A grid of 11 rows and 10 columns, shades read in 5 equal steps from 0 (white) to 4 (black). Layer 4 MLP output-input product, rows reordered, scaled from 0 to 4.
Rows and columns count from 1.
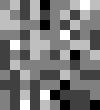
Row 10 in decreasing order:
4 3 3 3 3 3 2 2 1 0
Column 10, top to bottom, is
1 2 2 3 3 1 2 3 2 2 4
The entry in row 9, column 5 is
2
